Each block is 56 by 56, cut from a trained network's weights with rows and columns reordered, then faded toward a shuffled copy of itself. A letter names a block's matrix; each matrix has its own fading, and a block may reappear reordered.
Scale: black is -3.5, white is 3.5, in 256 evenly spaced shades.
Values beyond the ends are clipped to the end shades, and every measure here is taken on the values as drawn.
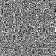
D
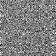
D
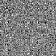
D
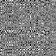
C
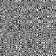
C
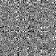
C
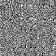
D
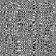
C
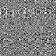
C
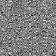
D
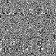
D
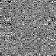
C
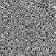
C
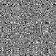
D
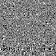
D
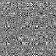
C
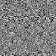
C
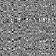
C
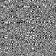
D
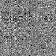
D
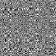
C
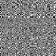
C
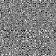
D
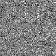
D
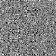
D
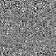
C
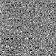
D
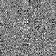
D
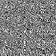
D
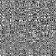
C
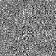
D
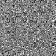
D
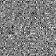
D
